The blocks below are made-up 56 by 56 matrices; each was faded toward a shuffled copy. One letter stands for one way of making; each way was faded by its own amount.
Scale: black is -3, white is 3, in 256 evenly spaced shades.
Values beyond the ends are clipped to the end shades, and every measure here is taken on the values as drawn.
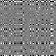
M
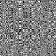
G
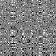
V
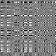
M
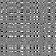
M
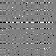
M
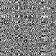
G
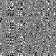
V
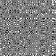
V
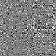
V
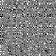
V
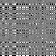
M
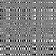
M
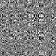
G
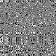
V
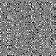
V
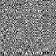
G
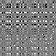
M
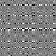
M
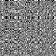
G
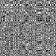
G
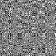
G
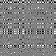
M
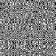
G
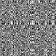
G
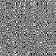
V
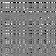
M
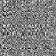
G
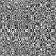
G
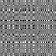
M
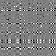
M
